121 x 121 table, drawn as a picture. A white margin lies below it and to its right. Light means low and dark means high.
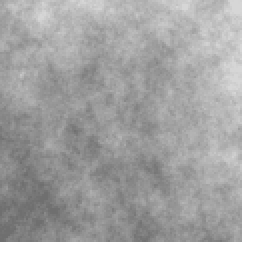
Mirror symmetry: none. Slope: up to the bottom left. Ninth with the lowest average: top right. Odd rows or columns: none. Ninth with the highest average: bottom left.
